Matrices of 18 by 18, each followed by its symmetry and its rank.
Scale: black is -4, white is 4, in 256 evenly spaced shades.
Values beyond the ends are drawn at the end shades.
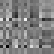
neither, rank two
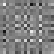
symmetric, rank two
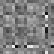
antisymmetric, rank two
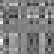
neither, rank two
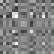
symmetric, rank two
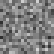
antisymmetric, full rank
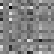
neither, rank two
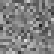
antisymmetric, full rank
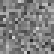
neither, full rank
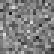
neither, full rank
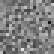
antisymmetric, full rank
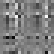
neither, rank two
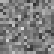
neither, full rank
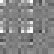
symmetric, rank two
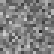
neither, full rank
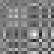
symmetric, rank two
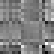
antisymmetric, rank two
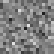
antisymmetric, full rank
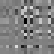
neither, rank two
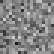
neither, full rank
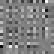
antisymmetric, rank two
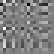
antisymmetric, rank two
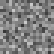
antisymmetric, full rank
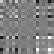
symmetric, rank two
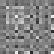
symmetric, rank two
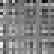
antisymmetric, rank two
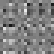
antisymmetric, rank two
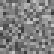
antisymmetric, full rank
